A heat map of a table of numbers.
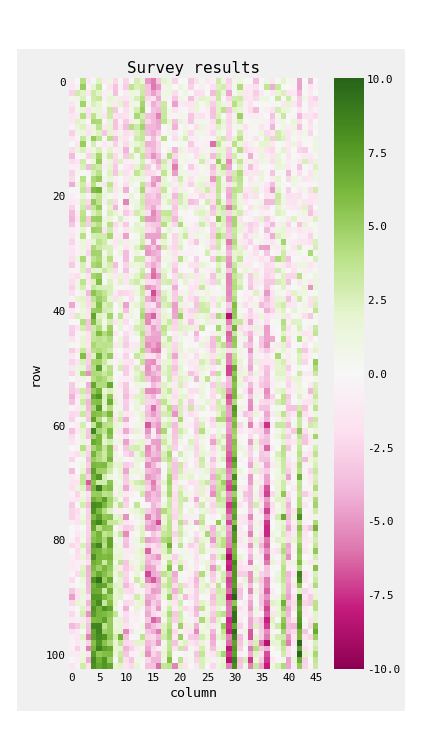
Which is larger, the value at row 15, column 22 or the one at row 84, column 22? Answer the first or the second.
the second
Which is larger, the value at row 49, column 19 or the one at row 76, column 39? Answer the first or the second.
the second
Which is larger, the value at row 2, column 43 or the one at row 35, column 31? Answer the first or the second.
the second
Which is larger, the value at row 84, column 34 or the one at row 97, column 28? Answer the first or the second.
the second
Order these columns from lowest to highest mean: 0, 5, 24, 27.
0, 24, 27, 5
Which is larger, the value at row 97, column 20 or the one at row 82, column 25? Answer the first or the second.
the first
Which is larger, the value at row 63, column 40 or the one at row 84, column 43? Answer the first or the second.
the second
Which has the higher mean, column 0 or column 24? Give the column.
24
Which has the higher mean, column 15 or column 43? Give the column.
43
